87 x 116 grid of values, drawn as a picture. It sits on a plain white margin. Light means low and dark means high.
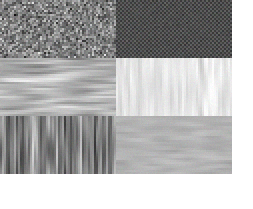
The table splits into 3 rows of 2 panels. Panel 1,1: middling, fine-grained, strong in contrast. Panel 1,2: high, checkered. Panel 2,1: low, streaked across. Panel 2,2: very low, streaked downward, faint in contrast. Panel 3,1: middling, streaked downward, strong in contrast. Panel 3,2: low, streaked across, faint in contrast.
